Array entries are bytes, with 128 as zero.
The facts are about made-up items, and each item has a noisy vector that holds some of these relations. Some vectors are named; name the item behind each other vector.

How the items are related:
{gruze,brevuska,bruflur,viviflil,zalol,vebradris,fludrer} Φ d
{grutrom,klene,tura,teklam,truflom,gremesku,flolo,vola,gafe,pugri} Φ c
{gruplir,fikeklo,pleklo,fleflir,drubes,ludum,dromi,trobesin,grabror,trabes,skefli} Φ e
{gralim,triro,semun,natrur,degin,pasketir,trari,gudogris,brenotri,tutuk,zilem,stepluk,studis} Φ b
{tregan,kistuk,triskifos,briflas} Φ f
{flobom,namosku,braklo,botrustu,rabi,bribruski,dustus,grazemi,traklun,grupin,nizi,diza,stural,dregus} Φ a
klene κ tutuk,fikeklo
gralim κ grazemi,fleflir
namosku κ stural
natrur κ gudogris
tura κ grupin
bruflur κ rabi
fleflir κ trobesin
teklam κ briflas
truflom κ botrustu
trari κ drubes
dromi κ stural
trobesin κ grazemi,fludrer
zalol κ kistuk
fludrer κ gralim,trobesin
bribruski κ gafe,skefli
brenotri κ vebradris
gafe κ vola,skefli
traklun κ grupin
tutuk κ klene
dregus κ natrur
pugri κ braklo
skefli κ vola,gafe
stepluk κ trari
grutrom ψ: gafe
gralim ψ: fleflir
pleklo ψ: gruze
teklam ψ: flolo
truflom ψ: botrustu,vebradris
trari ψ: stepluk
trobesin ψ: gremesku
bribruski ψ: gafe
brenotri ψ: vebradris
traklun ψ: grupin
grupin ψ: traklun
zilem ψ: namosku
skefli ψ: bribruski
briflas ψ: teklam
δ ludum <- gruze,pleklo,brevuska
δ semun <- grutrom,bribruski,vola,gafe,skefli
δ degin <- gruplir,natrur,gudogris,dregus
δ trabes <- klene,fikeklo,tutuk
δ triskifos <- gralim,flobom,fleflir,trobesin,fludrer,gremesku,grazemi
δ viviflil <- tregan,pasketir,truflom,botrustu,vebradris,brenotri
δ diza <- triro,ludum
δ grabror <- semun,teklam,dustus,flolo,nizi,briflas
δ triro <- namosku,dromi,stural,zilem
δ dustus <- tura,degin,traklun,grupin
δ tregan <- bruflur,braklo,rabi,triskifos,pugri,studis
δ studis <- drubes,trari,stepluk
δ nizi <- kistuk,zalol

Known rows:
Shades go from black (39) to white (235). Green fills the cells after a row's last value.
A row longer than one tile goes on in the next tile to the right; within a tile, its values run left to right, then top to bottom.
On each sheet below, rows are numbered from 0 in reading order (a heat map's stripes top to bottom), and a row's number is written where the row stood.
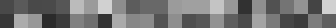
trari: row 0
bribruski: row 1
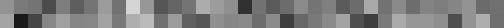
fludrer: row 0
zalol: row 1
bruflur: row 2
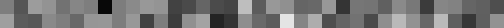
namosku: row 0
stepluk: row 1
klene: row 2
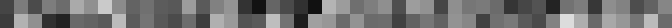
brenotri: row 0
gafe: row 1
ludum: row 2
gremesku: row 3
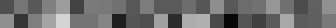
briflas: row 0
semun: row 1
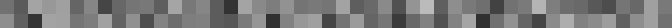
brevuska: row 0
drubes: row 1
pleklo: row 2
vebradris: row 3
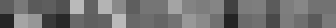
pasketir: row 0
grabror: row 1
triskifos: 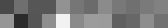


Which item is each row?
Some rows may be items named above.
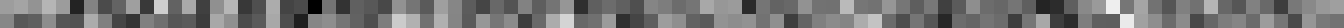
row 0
bribruski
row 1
grutrom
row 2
pugri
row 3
kistuk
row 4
zalol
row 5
gruplir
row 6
gralim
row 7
botrustu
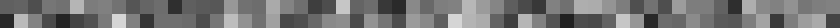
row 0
triro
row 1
truflom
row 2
fleflir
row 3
zilem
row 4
drubes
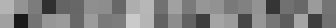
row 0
grazemi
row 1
stural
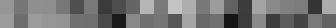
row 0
grupin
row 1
skefli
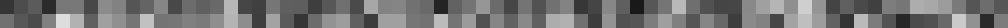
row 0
gremesku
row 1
tura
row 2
gruze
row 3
vola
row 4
trobesin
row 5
zilem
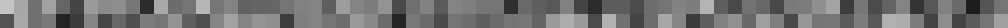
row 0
skefli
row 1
viviflil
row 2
grabror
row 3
flolo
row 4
botrustu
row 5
vola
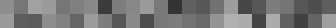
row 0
diza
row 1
teklam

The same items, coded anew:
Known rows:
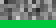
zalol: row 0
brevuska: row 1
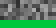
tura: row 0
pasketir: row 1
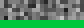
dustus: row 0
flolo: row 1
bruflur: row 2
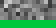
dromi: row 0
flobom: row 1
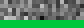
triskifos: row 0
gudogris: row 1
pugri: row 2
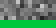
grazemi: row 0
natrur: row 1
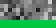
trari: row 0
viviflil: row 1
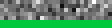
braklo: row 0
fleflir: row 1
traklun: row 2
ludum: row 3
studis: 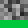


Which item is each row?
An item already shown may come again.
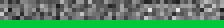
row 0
stepluk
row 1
brenotri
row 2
gafe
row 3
pugri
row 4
vola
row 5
briflas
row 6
briflas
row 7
skefli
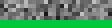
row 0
skefli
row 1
stural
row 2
klene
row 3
grabror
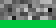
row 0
triro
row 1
trobesin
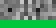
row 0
viviflil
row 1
gruze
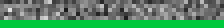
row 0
briflas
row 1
fludrer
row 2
stepluk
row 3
gralim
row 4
zilem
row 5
kistuk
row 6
botrustu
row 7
pugri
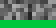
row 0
semun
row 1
grutrom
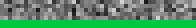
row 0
bruflur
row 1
vebradris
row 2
namosku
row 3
gralim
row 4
pleklo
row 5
zalol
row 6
skefli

